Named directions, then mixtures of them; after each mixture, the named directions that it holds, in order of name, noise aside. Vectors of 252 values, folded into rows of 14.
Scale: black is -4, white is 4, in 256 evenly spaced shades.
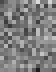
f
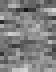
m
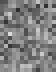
f, m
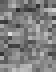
f, m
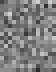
f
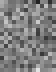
f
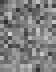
f, m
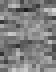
m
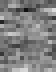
m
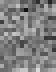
f, m
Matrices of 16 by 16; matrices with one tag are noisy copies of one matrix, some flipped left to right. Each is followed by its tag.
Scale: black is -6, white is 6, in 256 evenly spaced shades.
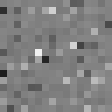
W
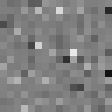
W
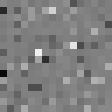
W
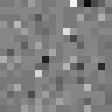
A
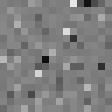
A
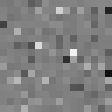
W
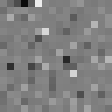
A
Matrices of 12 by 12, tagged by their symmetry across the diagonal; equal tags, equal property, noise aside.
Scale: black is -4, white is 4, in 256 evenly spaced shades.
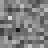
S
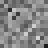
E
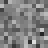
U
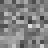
S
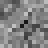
E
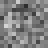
U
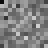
E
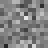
S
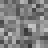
U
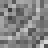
E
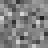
U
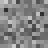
S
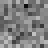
S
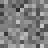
S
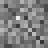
E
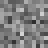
U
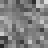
U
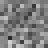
S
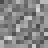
E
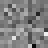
U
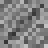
E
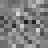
S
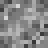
E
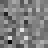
S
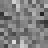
U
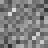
E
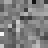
U
